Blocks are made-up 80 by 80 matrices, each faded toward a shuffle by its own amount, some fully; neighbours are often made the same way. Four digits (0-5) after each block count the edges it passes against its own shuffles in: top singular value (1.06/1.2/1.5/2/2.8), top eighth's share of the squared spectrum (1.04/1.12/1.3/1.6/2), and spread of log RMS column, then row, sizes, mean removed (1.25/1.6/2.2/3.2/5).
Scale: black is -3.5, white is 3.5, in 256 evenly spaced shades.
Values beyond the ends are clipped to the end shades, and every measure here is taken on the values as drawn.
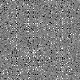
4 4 2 1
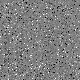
1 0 0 0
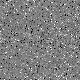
1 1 0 0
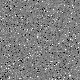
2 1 0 0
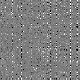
4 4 3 2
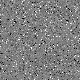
2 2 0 0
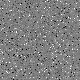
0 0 0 0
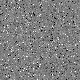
1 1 0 0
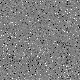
1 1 1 0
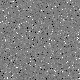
0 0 0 0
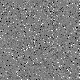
2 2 1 0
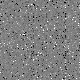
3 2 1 0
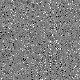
3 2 1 0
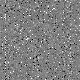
3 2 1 0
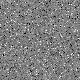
0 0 0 0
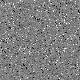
0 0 0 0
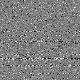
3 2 0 2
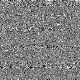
1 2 0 3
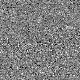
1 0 0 2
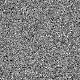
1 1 0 2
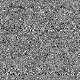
1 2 0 3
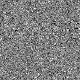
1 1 0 2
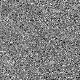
0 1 0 2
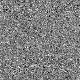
0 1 0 2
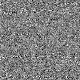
0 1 0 2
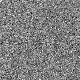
1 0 0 1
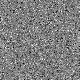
2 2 0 0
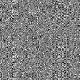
4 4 2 2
